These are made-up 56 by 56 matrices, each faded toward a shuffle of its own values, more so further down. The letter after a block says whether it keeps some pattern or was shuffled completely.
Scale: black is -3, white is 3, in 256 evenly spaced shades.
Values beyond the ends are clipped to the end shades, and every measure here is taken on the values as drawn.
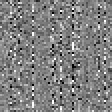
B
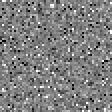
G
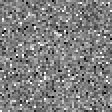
G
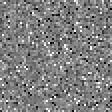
G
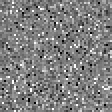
G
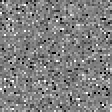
G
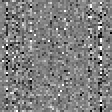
B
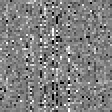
B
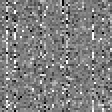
B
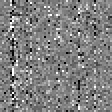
B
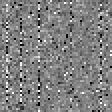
B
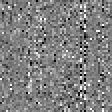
B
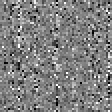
B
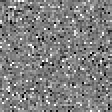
G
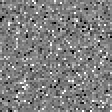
G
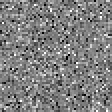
G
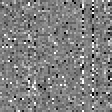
B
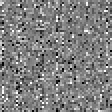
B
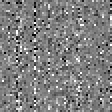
B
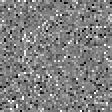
G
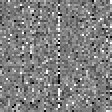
B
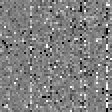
B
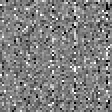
B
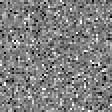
G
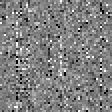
B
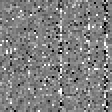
B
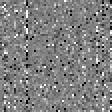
B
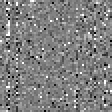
B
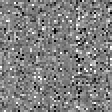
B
